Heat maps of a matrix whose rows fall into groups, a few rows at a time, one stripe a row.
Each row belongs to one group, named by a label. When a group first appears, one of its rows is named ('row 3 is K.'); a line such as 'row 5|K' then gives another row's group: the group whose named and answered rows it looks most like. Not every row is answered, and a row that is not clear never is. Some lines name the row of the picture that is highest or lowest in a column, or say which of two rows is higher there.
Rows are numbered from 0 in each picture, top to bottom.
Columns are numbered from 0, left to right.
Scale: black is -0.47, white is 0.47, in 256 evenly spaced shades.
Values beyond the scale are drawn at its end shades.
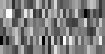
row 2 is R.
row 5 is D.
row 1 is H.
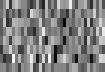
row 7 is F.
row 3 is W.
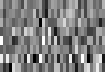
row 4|H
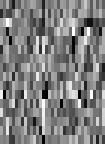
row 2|H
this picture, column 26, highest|11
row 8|D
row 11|W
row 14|H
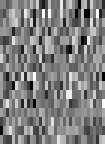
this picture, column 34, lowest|8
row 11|W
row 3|D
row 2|W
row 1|W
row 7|W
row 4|F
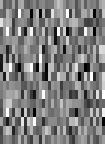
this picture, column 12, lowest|7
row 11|H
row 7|H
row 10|W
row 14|R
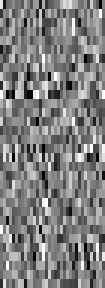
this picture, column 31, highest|15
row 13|F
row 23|R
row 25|H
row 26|D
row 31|R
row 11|H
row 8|D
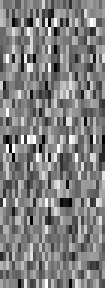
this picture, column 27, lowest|10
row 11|D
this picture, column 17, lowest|1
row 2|D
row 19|W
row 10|F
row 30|F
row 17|D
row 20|D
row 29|H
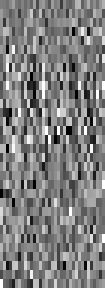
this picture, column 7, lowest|20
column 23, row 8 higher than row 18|No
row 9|W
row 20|W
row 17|R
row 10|W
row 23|H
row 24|F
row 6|W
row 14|R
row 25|R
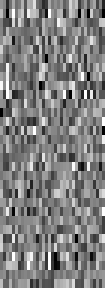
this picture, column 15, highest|10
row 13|W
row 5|F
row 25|D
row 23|W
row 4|D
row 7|W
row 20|F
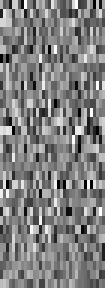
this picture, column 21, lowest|20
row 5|D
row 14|H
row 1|R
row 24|F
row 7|H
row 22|D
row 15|F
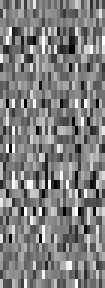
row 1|R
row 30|W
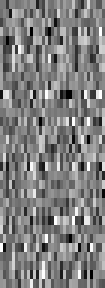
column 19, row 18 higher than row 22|Yes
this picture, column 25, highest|23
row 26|R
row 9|D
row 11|D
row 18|F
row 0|F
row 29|W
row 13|F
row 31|F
